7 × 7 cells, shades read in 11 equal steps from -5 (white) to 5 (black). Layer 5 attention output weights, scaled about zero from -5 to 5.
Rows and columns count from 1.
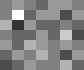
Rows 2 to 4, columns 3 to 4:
1 -1 / -1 1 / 1 -1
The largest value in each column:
2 3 1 1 1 2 2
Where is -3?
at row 4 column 6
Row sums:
-2 -5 3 1 -4 -1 1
